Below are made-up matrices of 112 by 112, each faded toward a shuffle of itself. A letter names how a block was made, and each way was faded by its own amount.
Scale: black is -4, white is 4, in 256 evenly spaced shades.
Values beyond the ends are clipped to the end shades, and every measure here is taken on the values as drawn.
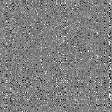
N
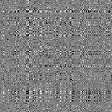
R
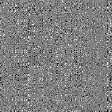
N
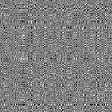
R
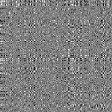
R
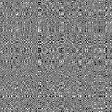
R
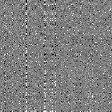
N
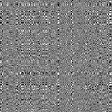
R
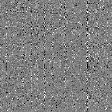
N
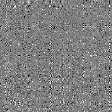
N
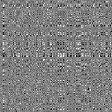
R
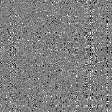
N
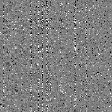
N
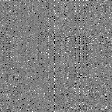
N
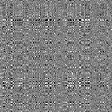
R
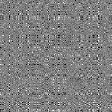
R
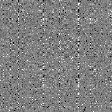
N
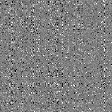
N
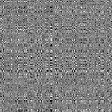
R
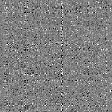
N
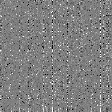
N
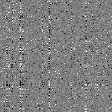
N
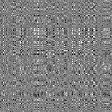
R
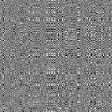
R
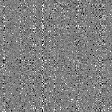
N
